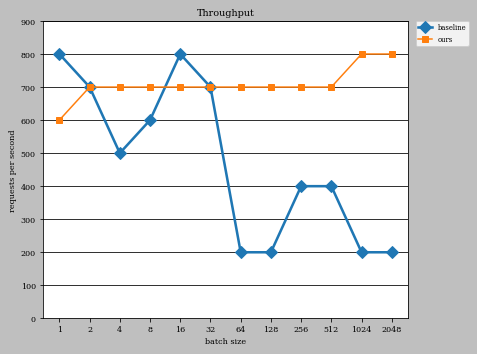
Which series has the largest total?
ours
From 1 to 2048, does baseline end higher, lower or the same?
lower
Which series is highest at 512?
ours
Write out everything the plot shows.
Title: Throughput
x-axis: batch size, ticks 1 2 4 8 16 32 64 128 256 512 1024 2048
y-axis: requests per second, ticks 0 100 200 300 400 500 600 700 800 900
Legend: baseline, ours
Values:
baseline: 800 700 500 600 800 700 200 200 400 400 200 200
ours: 600 700 700 700 700 700 700 700 700 700 800 800
